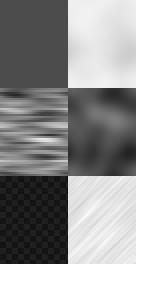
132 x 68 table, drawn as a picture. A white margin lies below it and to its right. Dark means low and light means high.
The table splits into 3 rows of 2 panels. Panel 1,1: low, flat. Panel 1,2: very high, smooth, faint in contrast. Panel 2,1: middling, streaked across, strong in contrast. Panel 2,2: low, smooth. Panel 3,1: very low, checkered, faint in contrast. Panel 3,2: very high, slanting up to the right, faint in contrast.
